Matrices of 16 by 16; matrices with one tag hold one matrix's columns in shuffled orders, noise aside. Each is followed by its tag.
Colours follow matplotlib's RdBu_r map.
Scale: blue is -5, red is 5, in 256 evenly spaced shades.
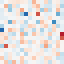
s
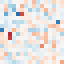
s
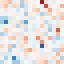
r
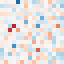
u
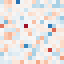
u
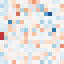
s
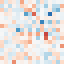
s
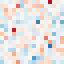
r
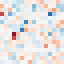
s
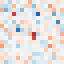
s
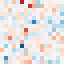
r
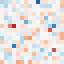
u
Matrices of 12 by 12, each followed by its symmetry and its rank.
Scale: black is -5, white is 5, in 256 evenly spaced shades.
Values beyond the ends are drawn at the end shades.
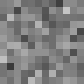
antisymmetric, full rank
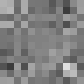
symmetric, rank two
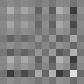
symmetric, rank one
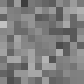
antisymmetric, full rank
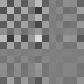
symmetric, rank one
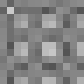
symmetric, rank two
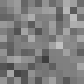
antisymmetric, full rank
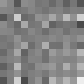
symmetric, rank two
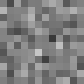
antisymmetric, full rank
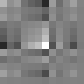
symmetric, rank one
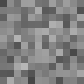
neither, full rank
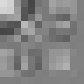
symmetric, rank two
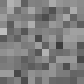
neither, full rank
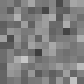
neither, full rank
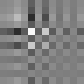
symmetric, rank one
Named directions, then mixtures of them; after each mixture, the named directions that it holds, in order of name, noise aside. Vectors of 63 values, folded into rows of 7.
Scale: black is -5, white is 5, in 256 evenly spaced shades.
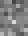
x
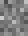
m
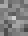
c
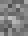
c, m, x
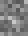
c, m, x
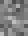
c, x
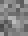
c, m, x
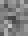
c, x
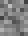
c, m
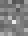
m, x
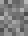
m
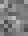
c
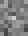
c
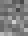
m, x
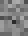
m, x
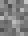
c, m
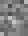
c, m, x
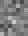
c, x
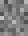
m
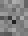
m, x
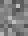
c, x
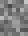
c, m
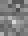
c, m, x
